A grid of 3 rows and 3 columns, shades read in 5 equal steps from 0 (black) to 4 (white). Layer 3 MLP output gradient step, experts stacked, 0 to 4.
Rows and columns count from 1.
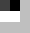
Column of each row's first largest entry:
3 1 1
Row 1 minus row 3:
-2 -3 0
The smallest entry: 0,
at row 1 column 2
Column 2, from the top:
0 4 3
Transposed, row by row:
1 4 3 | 0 4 3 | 3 3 3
